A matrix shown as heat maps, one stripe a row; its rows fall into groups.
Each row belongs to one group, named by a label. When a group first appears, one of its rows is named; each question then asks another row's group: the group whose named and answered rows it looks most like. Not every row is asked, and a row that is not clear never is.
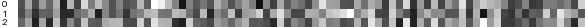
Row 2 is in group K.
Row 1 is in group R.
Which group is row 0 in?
K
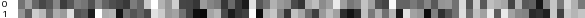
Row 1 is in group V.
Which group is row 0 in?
R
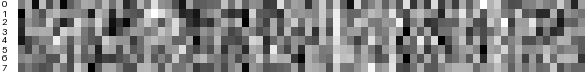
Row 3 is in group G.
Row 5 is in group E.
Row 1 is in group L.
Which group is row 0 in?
K
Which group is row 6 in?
R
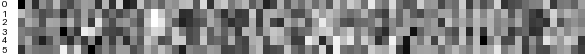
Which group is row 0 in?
K
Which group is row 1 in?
R
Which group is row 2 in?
L
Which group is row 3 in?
R
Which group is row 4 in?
R
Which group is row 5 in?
L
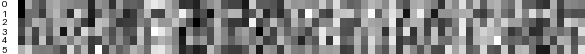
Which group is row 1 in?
E
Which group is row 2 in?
V
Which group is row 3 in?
K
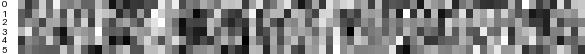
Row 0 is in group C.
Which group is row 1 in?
V
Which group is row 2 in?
L
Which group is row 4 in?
E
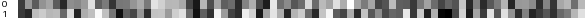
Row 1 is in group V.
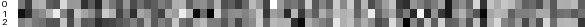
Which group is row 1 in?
E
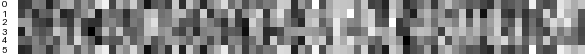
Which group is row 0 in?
C
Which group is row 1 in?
R
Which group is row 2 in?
R
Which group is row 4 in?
E
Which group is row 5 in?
C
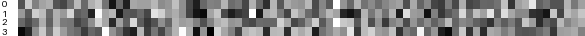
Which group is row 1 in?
V
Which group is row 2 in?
C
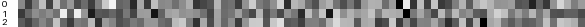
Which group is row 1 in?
E
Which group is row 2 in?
R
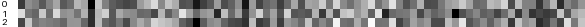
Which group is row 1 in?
C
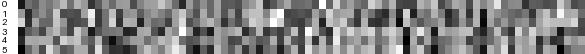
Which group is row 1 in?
R
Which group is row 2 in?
R
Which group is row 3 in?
E
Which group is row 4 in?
G
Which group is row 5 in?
E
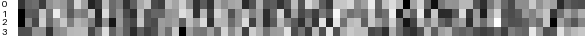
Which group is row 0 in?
E
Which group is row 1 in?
K
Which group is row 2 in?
K
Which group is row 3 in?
C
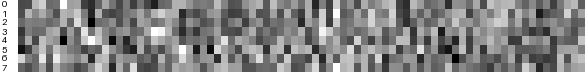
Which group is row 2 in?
E
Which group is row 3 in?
L
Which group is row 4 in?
K
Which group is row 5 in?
V
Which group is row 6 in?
C
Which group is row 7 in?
C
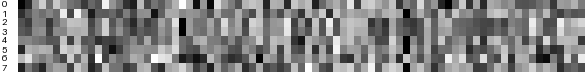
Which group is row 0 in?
V
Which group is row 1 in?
E
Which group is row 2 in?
C
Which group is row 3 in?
C
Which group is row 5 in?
G
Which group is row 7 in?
E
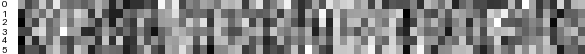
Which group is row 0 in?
C
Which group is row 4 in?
K
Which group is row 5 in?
E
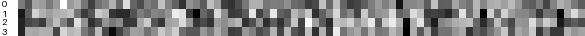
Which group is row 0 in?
L
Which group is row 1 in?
V
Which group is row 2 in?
E
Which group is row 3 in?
G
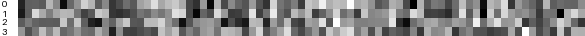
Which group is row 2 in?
L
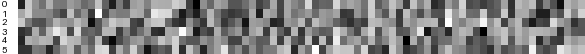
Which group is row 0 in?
G
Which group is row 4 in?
G
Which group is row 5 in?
C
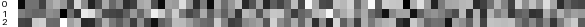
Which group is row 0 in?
E
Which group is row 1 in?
R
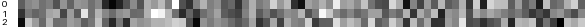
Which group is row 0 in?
R
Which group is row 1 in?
L
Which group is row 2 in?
G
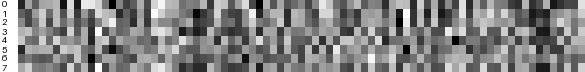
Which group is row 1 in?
V
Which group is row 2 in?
V
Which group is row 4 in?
C
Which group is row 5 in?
G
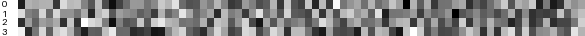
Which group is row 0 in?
G
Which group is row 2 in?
K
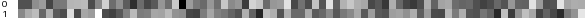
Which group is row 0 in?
C
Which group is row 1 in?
G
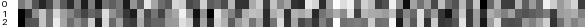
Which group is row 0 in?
R
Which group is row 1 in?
V
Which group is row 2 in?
K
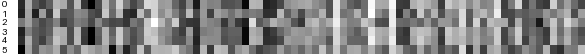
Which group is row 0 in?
L
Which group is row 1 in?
K
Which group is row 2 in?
R
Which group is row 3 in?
L
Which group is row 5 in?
K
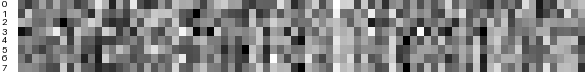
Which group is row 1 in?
G
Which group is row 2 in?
R
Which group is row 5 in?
L
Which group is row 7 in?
R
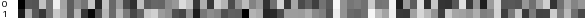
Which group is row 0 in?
K
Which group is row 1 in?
L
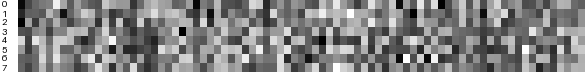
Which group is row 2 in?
K
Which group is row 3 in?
C
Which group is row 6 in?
K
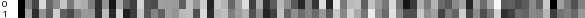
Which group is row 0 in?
K
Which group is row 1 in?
K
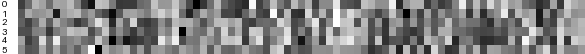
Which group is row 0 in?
V
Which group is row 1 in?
G
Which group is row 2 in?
C
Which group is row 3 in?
C
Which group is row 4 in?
C
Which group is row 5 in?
K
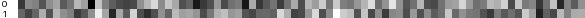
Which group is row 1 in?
C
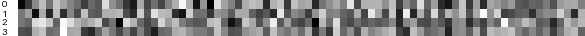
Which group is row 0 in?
V
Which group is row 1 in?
K
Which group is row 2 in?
G
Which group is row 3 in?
V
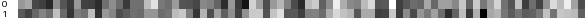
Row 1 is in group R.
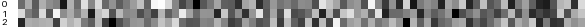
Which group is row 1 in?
C
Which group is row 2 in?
G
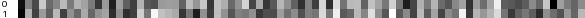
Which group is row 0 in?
K
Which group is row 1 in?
K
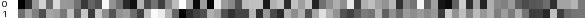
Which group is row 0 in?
V
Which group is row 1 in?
L
